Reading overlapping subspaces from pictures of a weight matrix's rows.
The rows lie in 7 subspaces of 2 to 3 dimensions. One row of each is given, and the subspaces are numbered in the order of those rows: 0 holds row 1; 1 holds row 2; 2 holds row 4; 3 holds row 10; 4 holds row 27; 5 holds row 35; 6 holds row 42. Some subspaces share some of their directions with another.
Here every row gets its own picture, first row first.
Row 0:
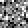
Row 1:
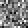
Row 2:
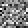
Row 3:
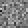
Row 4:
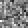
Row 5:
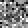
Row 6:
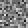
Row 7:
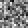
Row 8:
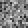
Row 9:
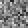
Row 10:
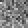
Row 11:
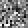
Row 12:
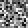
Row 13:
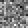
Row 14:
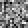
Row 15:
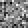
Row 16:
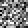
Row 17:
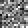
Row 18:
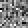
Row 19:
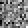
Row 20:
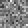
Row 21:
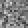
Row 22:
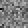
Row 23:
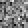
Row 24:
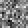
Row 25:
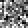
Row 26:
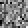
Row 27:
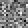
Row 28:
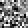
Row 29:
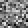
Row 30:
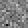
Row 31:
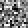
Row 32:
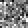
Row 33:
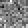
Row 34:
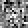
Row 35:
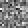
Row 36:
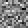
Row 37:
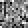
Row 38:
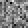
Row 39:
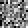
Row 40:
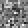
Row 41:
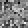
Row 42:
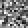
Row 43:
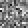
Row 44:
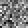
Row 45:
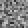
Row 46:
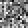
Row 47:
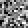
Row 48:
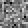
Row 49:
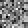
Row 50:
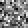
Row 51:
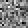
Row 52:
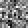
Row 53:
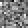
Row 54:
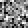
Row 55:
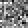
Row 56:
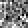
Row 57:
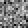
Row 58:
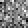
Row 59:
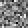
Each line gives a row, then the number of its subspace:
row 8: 1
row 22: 5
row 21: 6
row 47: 6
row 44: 1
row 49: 0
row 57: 0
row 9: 2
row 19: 0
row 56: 0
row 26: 0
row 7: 2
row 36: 5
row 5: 6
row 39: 0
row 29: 5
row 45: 6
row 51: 5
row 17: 0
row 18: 5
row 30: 3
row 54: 6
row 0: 1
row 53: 4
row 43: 5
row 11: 3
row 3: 1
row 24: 1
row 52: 1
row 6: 4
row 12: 4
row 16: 1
